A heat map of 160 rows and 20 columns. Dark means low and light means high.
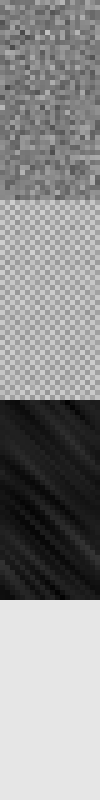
It is made of 4 by 1 panels. Panel 1,1: middling, fine-grained. Panel 2,1: high, checkered. Panel 3,1: very low, slanting down to the right, faint in contrast. Panel 4,1: very high, flat.
